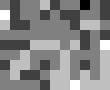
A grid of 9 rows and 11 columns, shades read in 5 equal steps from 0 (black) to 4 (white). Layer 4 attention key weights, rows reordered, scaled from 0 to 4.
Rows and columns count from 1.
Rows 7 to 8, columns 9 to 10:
1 2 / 3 2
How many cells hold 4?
3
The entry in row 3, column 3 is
1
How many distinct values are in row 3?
3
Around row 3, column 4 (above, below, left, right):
2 2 1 2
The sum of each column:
19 16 17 18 17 20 21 19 16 20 21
